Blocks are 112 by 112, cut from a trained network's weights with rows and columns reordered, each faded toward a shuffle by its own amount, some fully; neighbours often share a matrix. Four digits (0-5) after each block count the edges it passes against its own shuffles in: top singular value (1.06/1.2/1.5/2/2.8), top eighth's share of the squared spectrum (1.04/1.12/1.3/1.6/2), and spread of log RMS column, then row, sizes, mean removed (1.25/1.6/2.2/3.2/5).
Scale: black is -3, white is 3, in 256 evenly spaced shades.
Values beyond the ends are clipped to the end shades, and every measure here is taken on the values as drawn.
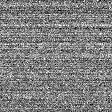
4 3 1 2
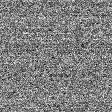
2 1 0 0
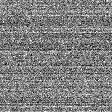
4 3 0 2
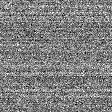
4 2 0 1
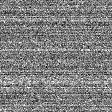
4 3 1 2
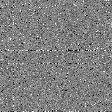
3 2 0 2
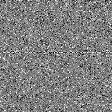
3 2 0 2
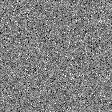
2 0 0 0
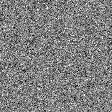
1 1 0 0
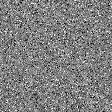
2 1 0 1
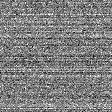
4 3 1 2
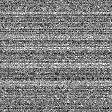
5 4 2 3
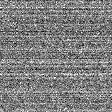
4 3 1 2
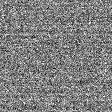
2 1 0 0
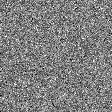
0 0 0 0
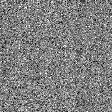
3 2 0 1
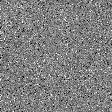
1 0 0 0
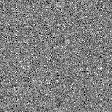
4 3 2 1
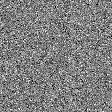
2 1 0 0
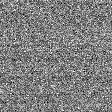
1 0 0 0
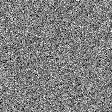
0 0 0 0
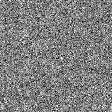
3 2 0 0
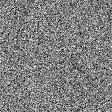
2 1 0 0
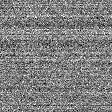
4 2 0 1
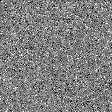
2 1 0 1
